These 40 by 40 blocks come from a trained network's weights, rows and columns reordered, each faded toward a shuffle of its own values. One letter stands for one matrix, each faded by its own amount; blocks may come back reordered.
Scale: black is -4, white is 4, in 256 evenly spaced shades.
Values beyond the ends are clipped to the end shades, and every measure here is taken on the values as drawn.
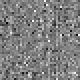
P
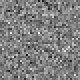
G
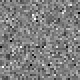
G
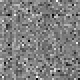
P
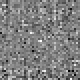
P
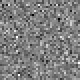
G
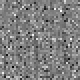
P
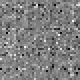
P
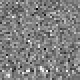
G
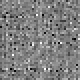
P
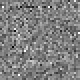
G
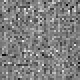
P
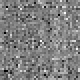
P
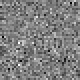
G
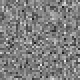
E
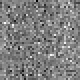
P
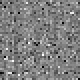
P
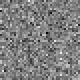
G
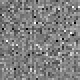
P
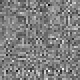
E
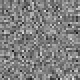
E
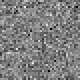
G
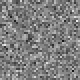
G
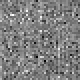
P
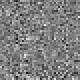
E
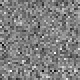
G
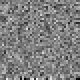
E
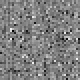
P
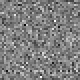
G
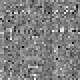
P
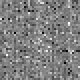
P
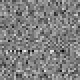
E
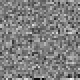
E
